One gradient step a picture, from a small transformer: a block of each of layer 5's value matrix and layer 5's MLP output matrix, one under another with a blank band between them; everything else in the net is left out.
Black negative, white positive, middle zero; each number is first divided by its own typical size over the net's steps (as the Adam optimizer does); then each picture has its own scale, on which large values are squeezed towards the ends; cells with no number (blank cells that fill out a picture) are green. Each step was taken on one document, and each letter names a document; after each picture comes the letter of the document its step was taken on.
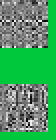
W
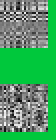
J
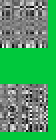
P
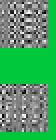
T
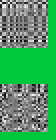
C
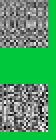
J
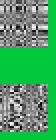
J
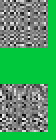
T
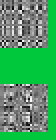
P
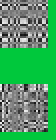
C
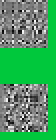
P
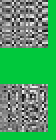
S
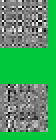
W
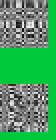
J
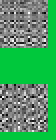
T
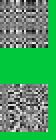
J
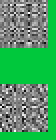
T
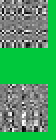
W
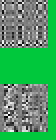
P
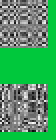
C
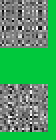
P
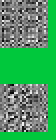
P
